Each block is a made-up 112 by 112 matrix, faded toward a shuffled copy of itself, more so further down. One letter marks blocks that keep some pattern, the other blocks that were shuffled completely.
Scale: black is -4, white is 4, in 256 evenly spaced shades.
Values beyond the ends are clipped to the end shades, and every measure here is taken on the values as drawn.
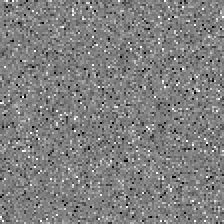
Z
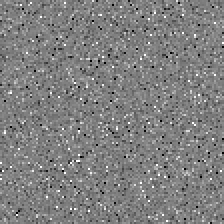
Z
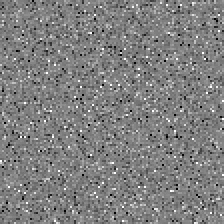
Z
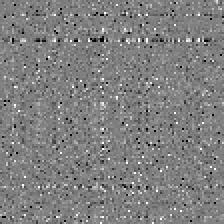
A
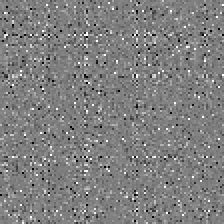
A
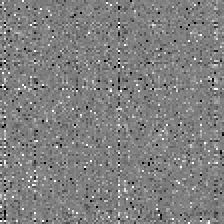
A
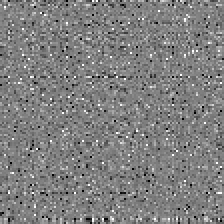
A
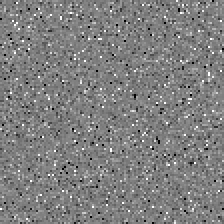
Z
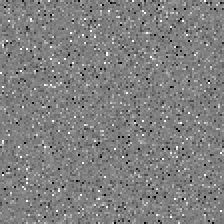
Z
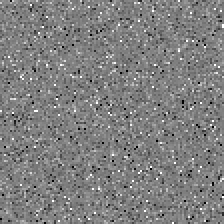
Z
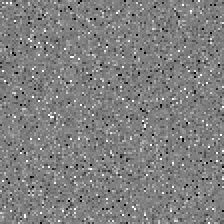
Z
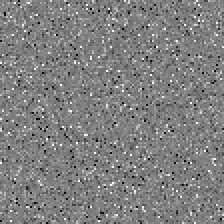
Z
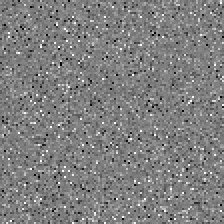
Z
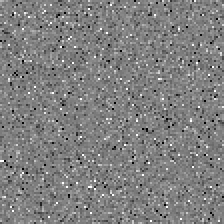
Z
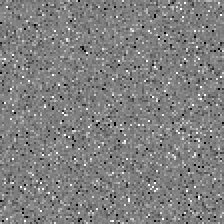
Z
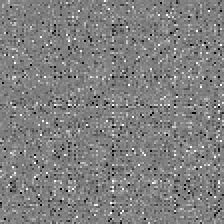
A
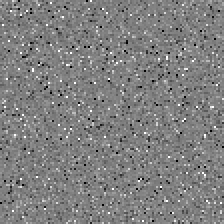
Z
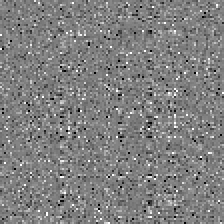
A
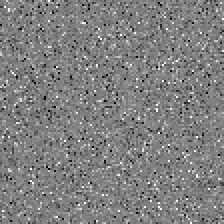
Z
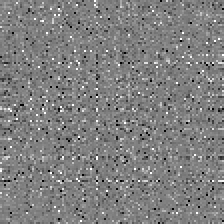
A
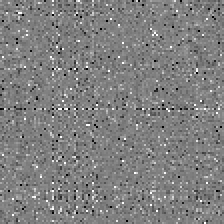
A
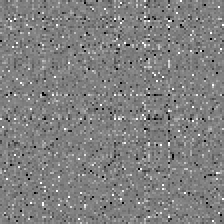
A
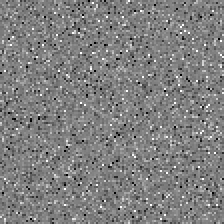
Z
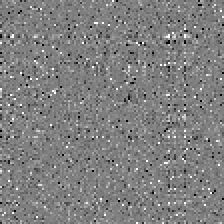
A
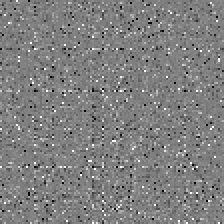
A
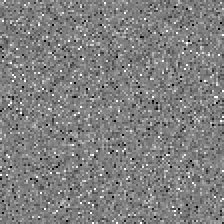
Z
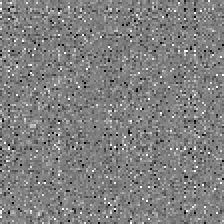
A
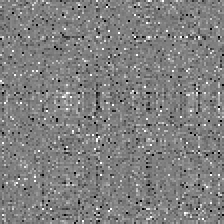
A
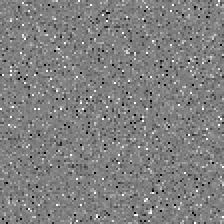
Z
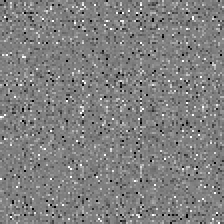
A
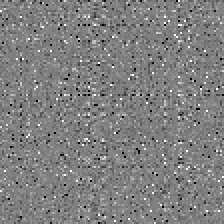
A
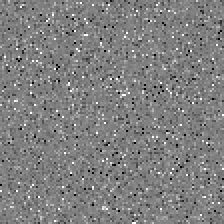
Z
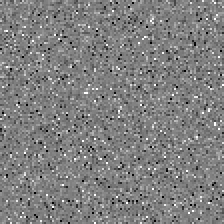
Z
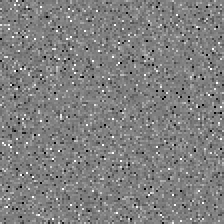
Z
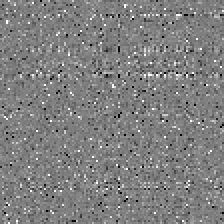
A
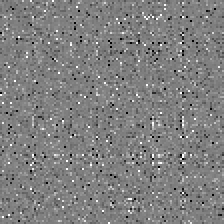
A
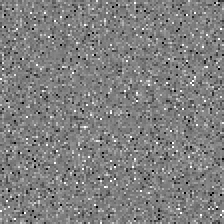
Z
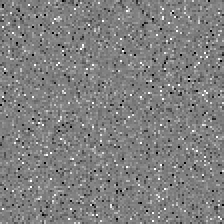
Z
